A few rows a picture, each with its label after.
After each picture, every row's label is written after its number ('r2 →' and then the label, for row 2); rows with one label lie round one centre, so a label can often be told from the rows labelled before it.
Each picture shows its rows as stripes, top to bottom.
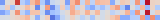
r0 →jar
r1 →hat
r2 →jar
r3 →hat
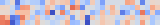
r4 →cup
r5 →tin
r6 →hat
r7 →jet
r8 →jet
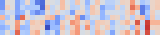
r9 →cup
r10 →cup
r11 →cup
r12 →tin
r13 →jar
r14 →jar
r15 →jar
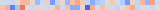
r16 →hat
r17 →jet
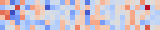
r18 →jet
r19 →jar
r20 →jet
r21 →jet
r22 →cup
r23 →jar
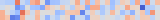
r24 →jar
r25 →cup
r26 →tin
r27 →jet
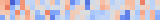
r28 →jet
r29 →jet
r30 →hat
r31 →hat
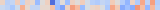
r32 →hat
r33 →tin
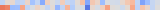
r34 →cup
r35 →jet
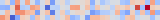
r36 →hat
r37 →jar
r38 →hat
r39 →jet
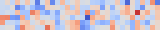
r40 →hat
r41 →cup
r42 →jar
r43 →jet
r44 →tin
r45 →tin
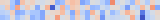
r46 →tin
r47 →hat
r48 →cup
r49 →cup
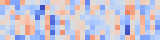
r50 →jet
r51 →cup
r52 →cup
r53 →hat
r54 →hat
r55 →hat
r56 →hat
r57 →cup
